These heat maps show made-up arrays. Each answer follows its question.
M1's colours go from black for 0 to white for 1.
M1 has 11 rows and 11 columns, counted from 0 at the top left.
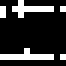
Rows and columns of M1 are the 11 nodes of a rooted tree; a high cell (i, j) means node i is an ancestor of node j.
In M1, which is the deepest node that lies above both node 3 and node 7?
1
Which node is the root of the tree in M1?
9
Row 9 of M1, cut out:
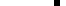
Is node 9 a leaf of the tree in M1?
no
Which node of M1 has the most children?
1
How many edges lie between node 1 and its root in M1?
1
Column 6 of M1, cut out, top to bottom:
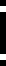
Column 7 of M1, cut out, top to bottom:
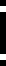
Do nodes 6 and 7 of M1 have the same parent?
yes
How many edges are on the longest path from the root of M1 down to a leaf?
4
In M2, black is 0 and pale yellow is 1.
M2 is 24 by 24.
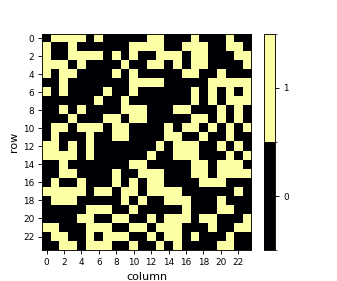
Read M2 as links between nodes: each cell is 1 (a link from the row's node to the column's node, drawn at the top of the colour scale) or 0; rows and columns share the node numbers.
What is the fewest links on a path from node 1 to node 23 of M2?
2
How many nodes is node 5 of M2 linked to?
10
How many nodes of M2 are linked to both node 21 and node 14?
3
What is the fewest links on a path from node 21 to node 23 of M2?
1
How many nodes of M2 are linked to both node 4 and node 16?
3
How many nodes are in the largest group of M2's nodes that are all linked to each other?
6
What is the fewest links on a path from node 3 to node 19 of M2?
3
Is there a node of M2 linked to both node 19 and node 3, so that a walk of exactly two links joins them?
no
